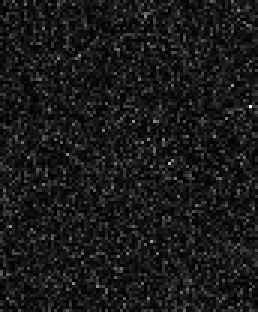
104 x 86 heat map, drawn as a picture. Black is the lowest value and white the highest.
Seam: none. Histogram: skewed, a long tail of high values. Slope: none. Mirror symmetry: none. Average level on the scale: 10%. Stripes: none. Grain: fine.
